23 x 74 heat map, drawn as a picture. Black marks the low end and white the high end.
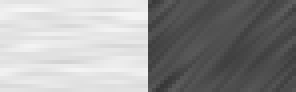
It is made of 1 by 2 panels. Panel 1,1: very high, streaked across, faint in contrast. Panel 1,2: low, slanting up to the right, faint in contrast.
